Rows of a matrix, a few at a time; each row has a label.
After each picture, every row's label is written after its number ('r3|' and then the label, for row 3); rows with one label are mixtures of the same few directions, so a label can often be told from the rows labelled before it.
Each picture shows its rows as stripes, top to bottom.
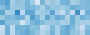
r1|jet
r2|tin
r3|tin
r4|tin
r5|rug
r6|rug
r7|rug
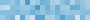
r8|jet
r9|jet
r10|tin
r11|tin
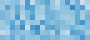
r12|jet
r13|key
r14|tin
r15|tin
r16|rug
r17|jet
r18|jet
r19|rug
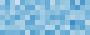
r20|tin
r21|tin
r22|rug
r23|tin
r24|key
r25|jet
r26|jet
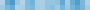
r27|key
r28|key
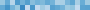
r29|key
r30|jet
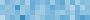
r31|tin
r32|tin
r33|tin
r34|rug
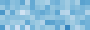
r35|jet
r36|tin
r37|rug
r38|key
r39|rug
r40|key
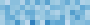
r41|jet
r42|jet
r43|key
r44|key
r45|tin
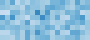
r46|key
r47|rug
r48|jet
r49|rug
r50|tin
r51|jet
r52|jet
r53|jet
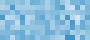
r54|jet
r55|key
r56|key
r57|key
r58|tin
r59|tin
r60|jet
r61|key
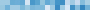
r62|tin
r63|jet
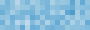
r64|tin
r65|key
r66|key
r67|tin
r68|key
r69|jet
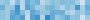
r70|rug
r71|tin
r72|tin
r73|jet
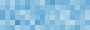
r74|rug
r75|key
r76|rug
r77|rug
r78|key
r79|key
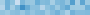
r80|tin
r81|rug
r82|jet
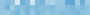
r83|tin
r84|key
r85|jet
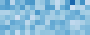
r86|key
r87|jet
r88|jet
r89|tin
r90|tin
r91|jet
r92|key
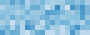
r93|rug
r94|jet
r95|rug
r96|rug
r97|rug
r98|tin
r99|rug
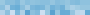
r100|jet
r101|tin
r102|rug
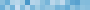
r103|tin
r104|key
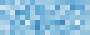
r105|key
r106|jet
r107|key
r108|jet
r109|tin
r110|jet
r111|tin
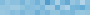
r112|jet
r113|jet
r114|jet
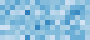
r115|key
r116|rug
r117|tin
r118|key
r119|jet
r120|jet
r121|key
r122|jet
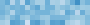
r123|tin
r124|jet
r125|key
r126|tin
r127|tin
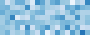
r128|key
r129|tin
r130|rug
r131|key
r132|rug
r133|jet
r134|jet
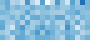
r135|jet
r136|tin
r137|tin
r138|tin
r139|tin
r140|key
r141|jet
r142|key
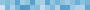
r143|tin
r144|rug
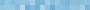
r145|tin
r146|rug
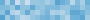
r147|key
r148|tin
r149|tin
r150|rug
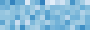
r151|rug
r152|jet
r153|jet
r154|tin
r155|key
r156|rug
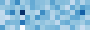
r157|tin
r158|jet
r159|rug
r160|jet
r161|rug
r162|rug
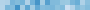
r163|jet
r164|key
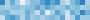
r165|rug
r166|jet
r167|jet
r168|key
